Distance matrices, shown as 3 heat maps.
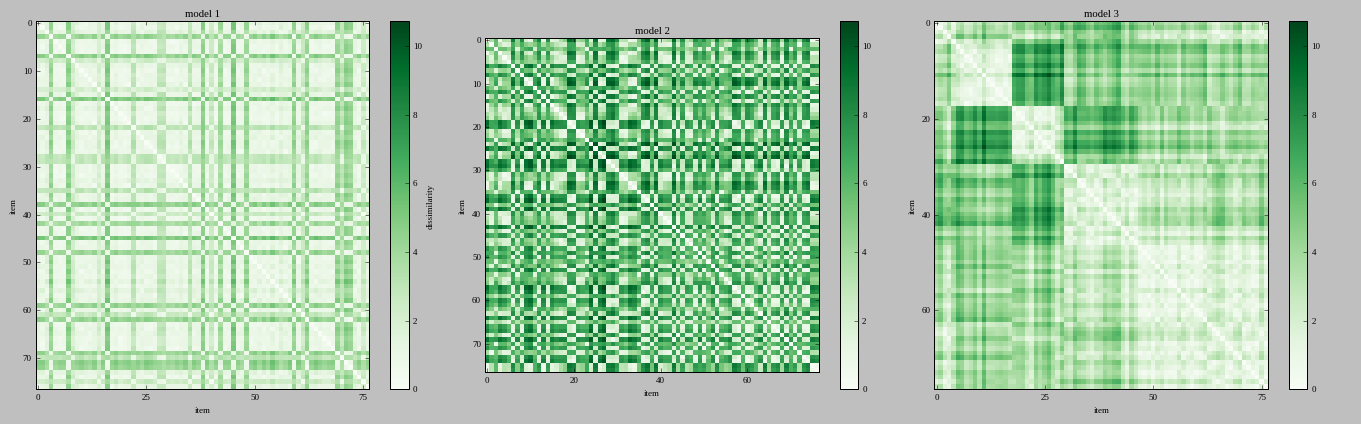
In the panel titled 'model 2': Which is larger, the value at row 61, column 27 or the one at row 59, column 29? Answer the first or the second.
the first
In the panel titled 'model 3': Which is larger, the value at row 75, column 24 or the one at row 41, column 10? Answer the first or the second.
the second
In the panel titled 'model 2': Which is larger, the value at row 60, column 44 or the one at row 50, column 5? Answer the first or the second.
the first
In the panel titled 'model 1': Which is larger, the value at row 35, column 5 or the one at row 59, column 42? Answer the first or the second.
the first
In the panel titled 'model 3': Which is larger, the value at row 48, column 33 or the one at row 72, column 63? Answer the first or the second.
the first
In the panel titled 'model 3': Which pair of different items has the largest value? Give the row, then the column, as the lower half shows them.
26, 11
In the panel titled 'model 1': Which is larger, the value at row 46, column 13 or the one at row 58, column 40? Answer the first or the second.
the second
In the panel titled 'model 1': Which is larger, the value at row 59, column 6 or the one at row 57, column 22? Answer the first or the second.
the first
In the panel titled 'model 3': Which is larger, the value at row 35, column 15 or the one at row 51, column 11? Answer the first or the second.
the second
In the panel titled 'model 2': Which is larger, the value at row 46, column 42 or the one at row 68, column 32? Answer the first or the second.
the first
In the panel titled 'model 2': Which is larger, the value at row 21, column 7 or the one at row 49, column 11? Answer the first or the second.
the first
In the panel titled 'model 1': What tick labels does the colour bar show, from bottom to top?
0, 2, 4, 6, 8, 10
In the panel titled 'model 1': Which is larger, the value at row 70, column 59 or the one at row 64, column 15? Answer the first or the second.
the first
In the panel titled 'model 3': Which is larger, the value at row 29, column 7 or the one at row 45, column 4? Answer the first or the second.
the first
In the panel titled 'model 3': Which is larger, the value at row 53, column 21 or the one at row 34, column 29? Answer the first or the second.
the second
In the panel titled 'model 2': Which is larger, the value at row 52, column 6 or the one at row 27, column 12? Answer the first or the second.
the second
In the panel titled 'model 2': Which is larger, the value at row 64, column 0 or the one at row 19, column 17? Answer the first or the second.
the first
